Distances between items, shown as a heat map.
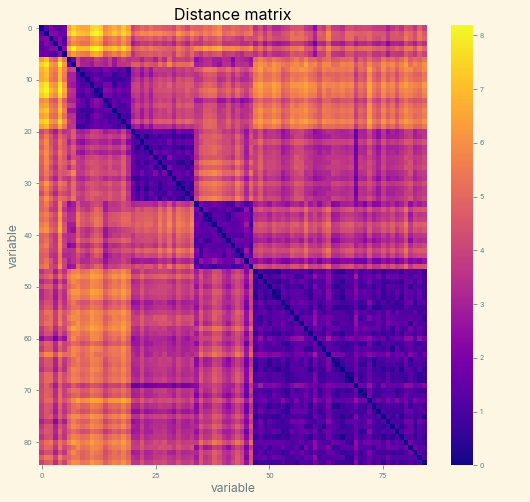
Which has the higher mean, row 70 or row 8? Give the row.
8
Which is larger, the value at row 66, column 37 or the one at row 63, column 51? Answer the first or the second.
the first
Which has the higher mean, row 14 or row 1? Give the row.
1
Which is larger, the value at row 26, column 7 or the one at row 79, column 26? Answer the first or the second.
the first
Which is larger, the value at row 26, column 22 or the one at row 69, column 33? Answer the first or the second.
the second
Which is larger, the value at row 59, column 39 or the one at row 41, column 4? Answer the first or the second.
the second
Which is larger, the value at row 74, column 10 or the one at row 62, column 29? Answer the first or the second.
the first
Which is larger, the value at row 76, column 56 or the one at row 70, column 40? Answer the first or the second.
the second
